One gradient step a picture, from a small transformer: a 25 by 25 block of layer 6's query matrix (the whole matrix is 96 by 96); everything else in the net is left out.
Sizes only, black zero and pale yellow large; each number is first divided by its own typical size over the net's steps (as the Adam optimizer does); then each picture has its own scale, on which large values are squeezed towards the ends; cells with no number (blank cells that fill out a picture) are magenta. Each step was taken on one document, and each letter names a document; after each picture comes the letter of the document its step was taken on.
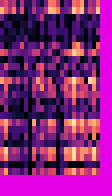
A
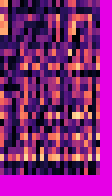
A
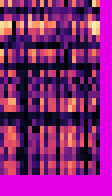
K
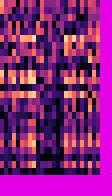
K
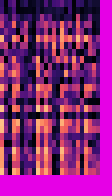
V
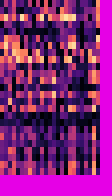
K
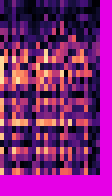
V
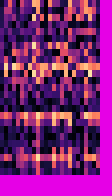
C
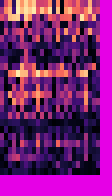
C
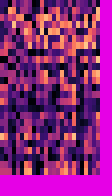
A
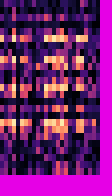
V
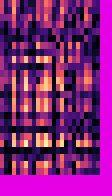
V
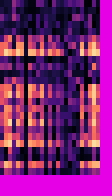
K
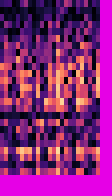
A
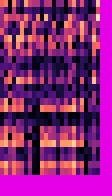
K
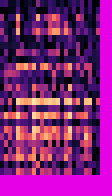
C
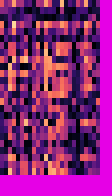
V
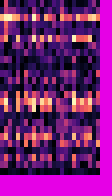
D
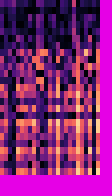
A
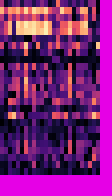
C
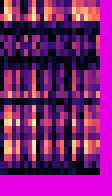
D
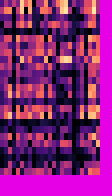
K
